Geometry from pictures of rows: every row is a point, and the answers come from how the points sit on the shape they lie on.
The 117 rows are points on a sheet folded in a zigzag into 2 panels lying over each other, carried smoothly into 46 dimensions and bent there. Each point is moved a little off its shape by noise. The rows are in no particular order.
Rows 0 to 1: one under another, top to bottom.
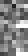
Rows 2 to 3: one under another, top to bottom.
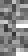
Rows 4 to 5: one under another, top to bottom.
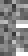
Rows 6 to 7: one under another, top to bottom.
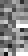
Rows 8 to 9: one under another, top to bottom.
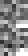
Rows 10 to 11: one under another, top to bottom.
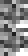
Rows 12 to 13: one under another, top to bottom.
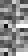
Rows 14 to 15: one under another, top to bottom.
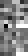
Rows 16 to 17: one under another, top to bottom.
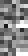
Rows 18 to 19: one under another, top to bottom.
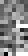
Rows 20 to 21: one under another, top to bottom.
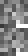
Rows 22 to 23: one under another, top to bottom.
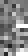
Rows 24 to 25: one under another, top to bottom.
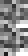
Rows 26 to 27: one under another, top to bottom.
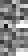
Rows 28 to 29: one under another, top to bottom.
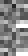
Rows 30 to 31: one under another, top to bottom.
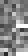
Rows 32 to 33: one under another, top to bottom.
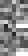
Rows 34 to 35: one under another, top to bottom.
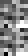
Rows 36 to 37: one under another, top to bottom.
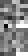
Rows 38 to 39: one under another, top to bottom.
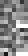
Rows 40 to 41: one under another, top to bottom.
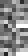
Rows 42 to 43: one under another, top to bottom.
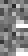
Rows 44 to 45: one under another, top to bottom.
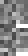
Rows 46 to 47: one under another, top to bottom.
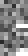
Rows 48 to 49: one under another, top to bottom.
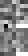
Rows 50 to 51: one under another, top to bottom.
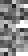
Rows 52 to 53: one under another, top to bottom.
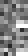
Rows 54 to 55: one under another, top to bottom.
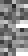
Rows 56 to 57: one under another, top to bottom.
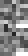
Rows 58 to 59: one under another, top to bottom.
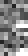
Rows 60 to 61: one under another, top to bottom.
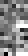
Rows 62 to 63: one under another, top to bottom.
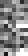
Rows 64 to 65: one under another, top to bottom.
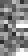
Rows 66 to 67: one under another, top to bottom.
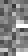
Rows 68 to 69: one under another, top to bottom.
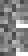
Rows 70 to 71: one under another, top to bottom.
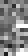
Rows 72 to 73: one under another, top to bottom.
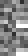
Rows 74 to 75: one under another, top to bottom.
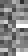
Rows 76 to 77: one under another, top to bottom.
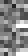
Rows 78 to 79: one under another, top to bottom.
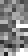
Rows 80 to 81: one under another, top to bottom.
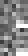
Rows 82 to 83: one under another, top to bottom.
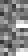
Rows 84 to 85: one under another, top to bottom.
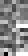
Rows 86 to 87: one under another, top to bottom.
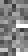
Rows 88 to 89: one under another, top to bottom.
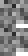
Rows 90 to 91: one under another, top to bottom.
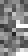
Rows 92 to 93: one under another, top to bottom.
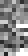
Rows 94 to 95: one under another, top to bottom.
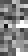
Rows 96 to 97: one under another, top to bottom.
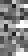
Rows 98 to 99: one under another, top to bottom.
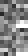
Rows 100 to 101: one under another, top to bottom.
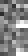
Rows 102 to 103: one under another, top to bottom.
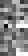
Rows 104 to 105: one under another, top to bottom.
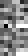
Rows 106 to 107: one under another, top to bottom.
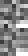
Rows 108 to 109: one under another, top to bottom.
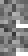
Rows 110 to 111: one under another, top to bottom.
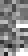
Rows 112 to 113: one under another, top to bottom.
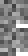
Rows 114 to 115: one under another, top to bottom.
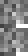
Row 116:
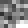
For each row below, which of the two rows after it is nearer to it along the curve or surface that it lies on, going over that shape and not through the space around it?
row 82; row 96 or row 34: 34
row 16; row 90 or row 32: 32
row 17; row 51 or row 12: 12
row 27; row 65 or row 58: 65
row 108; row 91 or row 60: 91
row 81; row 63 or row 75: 63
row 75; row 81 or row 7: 7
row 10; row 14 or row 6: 14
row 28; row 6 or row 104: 104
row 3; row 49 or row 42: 49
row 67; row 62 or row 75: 75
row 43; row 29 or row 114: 114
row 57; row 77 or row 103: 77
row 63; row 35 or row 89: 35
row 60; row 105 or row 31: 105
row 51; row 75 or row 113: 75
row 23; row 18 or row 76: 76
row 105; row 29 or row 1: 1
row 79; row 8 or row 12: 12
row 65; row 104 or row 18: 104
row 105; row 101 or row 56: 101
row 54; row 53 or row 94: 94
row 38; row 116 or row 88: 116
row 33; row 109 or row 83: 109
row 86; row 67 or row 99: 67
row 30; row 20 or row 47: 20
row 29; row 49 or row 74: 49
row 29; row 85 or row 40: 85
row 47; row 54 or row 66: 66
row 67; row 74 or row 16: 16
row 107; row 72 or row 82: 72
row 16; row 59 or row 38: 59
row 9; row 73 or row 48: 48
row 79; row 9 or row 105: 9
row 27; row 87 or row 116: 116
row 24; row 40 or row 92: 92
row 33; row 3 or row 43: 3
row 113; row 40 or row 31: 31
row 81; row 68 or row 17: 17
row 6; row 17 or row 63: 17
